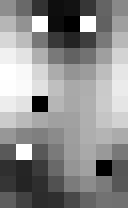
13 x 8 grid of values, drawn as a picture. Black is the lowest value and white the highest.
Grain: blotchy. Lone odd cells: 5, 3 higher and 2 lower than their neighbours. Stripes: none. Ninth with the lowest average: top middle.
